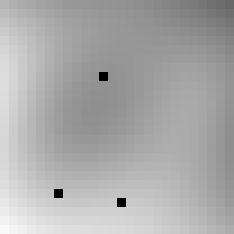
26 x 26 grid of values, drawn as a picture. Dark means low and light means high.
Lone odd cells: 3, each lower than its neighbours. Mirror symmetry: none. Stripes: none. Slope: up to the bottom left.
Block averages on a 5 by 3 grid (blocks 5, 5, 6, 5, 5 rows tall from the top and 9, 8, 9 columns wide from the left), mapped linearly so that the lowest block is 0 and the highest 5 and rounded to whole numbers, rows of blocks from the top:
310 | 311 | 312 | 332 | 543
